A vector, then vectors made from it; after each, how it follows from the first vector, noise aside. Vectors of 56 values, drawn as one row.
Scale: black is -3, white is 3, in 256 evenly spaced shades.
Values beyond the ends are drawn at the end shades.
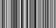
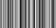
reversed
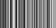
wrapped around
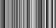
wrapped around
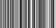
reversed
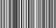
sign-scrambled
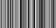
reversed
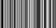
wrapped around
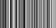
wrapped around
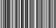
sign-scrambled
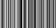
sign-scrambled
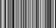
wrapped around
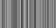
shrunk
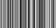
reversed
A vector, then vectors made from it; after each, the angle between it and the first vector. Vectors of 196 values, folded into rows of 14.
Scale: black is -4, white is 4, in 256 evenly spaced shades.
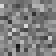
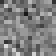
orthogonal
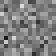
orthogonal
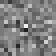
partly aligned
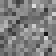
orthogonal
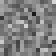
partly aligned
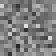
nearly parallel
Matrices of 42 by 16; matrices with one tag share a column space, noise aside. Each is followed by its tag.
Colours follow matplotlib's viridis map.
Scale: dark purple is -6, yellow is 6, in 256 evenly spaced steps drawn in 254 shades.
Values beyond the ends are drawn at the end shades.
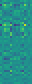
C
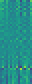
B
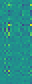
C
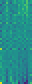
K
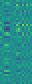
C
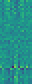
B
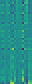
K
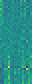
B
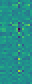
C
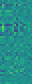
C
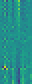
B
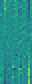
B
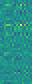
C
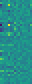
C
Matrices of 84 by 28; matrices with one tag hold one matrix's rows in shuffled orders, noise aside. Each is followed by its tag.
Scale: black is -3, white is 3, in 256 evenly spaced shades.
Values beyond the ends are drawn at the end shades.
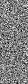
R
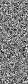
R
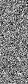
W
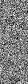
W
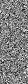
R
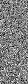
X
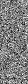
R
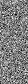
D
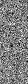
W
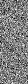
X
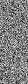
X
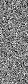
D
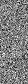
D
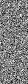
W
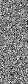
W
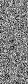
X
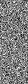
D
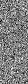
X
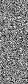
W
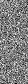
D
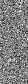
W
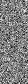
R
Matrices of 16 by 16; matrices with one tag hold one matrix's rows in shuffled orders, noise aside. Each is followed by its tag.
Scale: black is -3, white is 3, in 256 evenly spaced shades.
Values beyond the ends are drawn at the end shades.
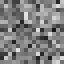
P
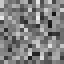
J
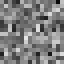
P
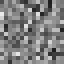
J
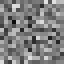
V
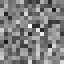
J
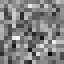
V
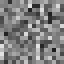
J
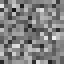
V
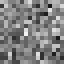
P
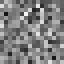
J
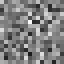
J
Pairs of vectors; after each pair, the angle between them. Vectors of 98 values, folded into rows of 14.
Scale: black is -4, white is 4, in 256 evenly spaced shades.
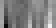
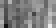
nearly parallel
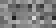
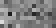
orthogonal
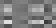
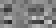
nearly opposite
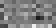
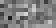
partly aligned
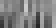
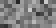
orthogonal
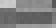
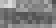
nearly parallel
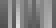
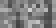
partly opposed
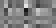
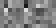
nearly opposite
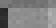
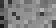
partly aligned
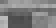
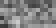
partly opposed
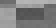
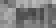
nearly parallel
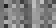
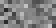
partly opposed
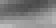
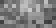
partly opposed
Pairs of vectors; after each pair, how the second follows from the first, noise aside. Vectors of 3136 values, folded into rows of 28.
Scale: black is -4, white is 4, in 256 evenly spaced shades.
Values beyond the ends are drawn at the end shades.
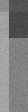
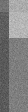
negated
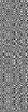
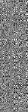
sign-scrambled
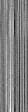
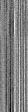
negated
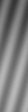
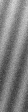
negated
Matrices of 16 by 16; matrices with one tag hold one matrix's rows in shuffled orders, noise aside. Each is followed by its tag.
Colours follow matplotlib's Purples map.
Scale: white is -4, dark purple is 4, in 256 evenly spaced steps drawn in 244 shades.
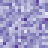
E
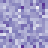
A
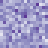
E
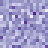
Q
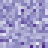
A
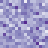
E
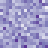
E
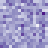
A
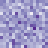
Q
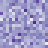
Q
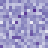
Q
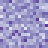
E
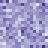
A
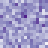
E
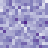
E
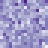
E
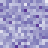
E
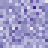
Q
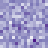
Q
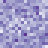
E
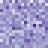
Q
